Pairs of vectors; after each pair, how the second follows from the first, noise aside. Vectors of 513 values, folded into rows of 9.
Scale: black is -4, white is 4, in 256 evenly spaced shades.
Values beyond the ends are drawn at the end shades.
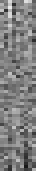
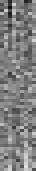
negated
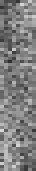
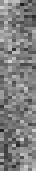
negated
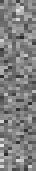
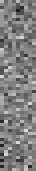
negated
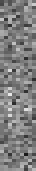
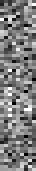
scaled up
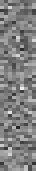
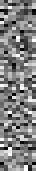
scaled up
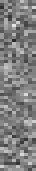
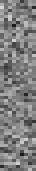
negated
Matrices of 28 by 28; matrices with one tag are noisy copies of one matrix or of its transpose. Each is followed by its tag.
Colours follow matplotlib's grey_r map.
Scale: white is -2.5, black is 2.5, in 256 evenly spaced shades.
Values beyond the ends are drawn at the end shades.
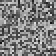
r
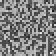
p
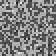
p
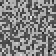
p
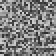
p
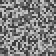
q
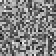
p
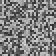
r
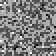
p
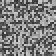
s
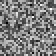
q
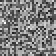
r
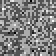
r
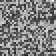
r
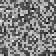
q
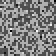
q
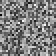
r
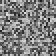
r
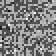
s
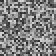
q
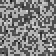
q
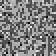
p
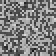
r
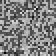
r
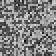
s
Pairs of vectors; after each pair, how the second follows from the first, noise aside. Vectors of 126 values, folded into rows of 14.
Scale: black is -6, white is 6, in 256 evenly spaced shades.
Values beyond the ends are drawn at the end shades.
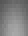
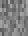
shuffled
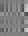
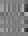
negated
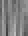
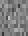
shuffled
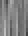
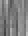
negated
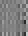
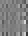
negated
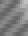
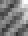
scaled up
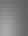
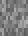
shuffled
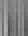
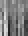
scaled up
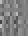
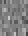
shuffled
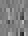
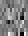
scaled up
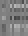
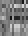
scaled up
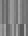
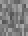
shuffled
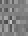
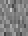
shuffled
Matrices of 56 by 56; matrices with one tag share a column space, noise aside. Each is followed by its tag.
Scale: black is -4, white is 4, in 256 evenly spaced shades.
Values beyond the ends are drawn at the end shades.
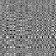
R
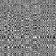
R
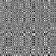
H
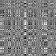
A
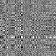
R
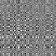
R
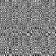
H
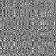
A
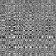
R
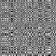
H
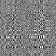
R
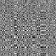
R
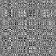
A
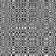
H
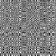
H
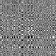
R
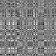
A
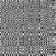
H
